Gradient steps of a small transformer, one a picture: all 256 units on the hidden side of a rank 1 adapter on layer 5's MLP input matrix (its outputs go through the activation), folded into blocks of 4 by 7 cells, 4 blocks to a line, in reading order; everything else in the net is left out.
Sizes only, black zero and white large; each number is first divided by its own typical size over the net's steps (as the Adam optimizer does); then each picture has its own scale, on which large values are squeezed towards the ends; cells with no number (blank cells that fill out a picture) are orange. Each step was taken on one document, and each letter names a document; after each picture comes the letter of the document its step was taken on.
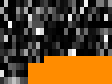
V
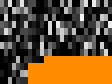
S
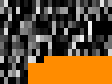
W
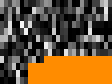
W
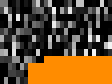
W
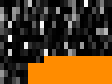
V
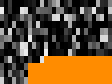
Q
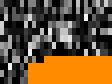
S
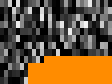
S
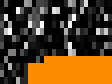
V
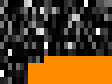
V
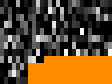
W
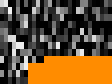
W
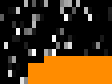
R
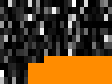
V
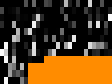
R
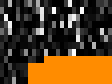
V
